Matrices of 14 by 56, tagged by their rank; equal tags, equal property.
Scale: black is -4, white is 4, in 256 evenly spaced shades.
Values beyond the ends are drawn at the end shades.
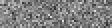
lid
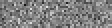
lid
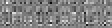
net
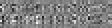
net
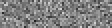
lid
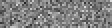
lid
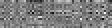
net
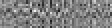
net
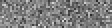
lid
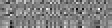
net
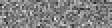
lid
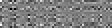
net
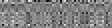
net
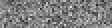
lid
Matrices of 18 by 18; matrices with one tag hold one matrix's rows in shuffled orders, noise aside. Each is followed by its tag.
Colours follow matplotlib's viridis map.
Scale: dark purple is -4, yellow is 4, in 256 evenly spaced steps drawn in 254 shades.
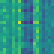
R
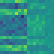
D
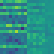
D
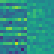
D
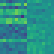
D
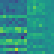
D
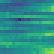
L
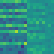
D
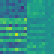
D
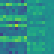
D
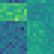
D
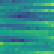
L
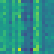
R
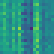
R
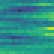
L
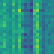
R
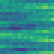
L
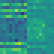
D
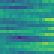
L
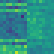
D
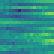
L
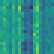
R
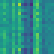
R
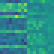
D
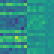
D
